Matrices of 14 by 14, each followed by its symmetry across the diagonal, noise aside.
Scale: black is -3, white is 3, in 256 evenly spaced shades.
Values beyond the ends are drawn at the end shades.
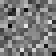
symmetric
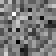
symmetric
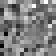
antisymmetric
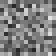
antisymmetric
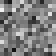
antisymmetric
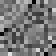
symmetric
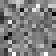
antisymmetric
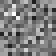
symmetric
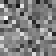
antisymmetric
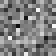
symmetric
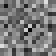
symmetric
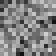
symmetric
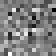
antisymmetric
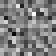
antisymmetric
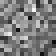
symmetric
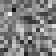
antisymmetric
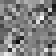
antisymmetric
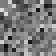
symmetric
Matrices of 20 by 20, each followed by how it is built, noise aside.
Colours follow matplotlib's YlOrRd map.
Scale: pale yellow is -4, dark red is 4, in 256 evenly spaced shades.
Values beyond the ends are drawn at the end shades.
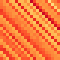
Toeplitz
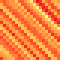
Toeplitz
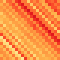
Toeplitz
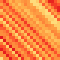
Toeplitz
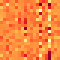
uneven columns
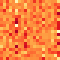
uneven columns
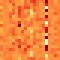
uneven columns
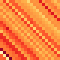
Toeplitz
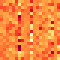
uneven columns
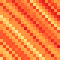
Toeplitz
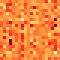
uneven columns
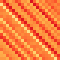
Toeplitz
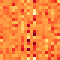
uneven columns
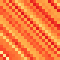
Toeplitz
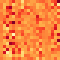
uneven columns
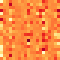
uneven columns
